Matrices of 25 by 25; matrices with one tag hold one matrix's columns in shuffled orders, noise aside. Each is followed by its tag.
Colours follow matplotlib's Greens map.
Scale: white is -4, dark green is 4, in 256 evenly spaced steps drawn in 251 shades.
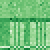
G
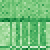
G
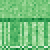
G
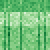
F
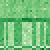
G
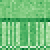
G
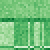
G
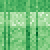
F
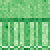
G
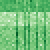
F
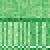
G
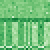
G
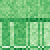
G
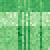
F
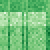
F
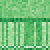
G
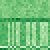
G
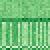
G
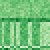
G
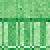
G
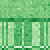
G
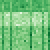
F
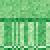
G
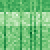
F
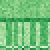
G
